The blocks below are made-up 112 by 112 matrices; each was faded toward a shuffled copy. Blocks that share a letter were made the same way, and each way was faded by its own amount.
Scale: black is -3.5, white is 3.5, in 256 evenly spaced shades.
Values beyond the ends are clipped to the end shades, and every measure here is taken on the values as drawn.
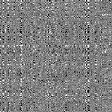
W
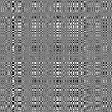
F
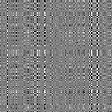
F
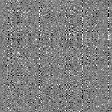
W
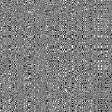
W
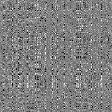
W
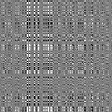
F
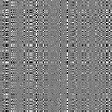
F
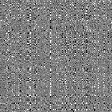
W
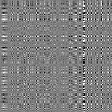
F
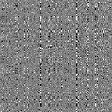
W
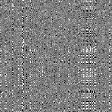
W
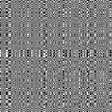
F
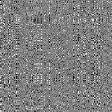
W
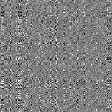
W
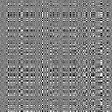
F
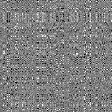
W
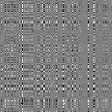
F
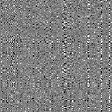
W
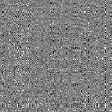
W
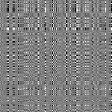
F
